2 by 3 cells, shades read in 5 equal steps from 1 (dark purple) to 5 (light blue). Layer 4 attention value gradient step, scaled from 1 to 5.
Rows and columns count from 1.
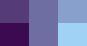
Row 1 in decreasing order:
4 3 2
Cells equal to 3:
2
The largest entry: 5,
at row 2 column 3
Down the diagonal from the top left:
2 3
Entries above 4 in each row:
0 1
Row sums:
9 9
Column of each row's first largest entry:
3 3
